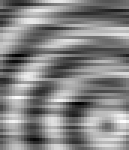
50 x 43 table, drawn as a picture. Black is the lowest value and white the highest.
On average the colour sits 50% of the way up the scale. Concentric rings centre on the bottom right. The ninth with the highest average is the bottom right. Neither half mirrors the other. No overall slope runs across the table.
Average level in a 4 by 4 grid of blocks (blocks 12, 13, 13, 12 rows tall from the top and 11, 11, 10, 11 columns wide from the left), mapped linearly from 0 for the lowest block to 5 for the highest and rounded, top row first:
1 2 1 0 / 0 1 0 1 / 2 1 0 1 / 2 2 1 5
